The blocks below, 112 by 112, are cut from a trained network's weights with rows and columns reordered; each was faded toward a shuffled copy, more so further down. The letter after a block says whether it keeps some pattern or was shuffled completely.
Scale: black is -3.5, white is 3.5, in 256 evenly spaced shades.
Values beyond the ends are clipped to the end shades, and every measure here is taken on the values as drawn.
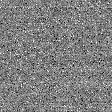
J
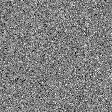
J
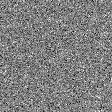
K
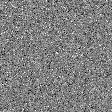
K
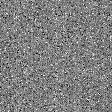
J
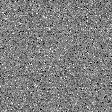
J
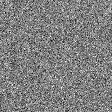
K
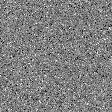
K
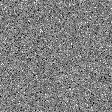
K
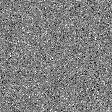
K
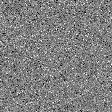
K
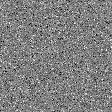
K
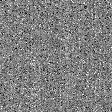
J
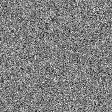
J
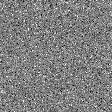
K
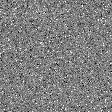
K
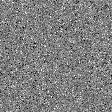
K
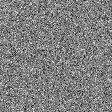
J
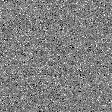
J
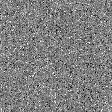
J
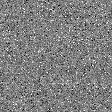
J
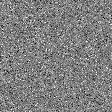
K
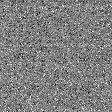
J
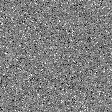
K
